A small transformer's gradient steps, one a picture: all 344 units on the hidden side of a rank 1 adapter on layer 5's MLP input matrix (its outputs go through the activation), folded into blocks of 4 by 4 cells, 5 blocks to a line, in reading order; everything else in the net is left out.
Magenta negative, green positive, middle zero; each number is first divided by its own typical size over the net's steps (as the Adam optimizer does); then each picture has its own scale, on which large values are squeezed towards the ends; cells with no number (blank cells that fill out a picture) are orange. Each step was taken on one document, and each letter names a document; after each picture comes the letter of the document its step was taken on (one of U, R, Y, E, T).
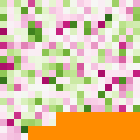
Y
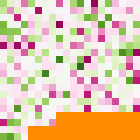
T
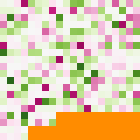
T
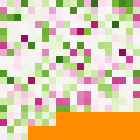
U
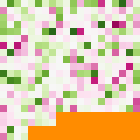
U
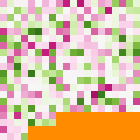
Y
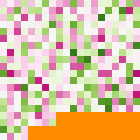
Y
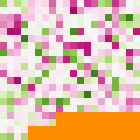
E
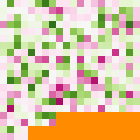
E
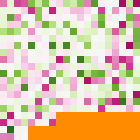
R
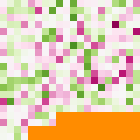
T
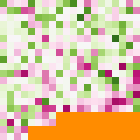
Y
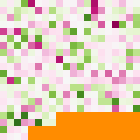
T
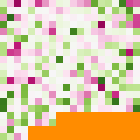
U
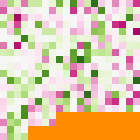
T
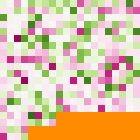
R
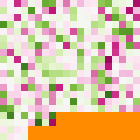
E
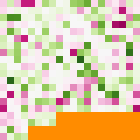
U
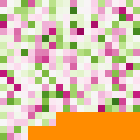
R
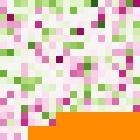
U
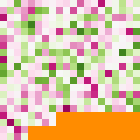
Y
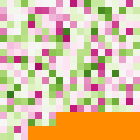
Y
